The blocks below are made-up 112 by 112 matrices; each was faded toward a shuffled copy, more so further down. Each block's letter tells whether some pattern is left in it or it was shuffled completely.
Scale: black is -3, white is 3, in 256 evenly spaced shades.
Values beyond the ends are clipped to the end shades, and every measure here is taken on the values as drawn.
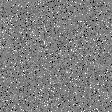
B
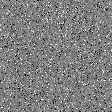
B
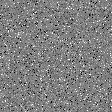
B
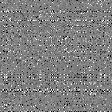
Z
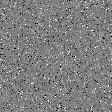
B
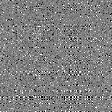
Z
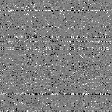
Z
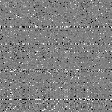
Z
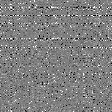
Z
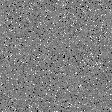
B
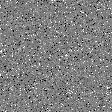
B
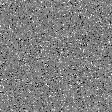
B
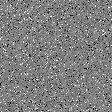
B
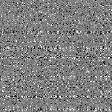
Z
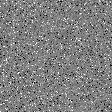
B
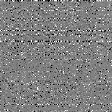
Z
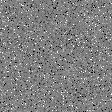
B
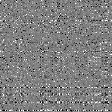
Z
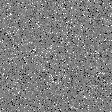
B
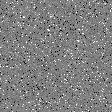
B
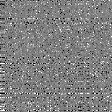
Z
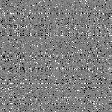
Z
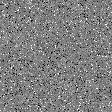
B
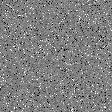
B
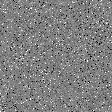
B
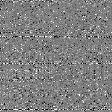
Z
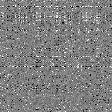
Z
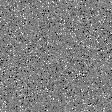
B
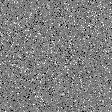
B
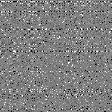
Z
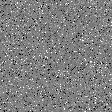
B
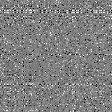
Z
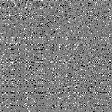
Z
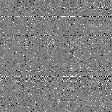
Z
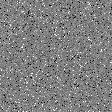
B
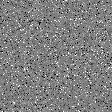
B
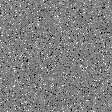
B
